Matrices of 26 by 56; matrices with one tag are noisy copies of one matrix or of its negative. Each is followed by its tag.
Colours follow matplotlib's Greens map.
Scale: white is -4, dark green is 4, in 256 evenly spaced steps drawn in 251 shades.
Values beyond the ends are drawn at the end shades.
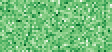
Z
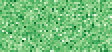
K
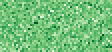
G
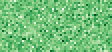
K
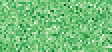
G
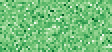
G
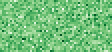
K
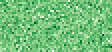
G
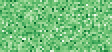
K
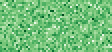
G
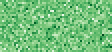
G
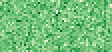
Z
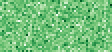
Z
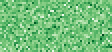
G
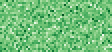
G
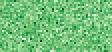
K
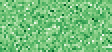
G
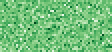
G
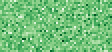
K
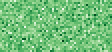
K
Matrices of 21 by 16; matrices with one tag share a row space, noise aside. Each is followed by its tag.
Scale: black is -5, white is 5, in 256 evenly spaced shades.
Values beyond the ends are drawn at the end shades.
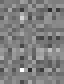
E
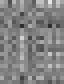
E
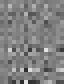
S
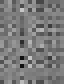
E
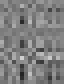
E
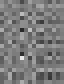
E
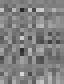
E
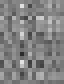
E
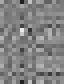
E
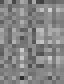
E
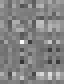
E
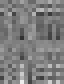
E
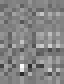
E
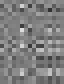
E
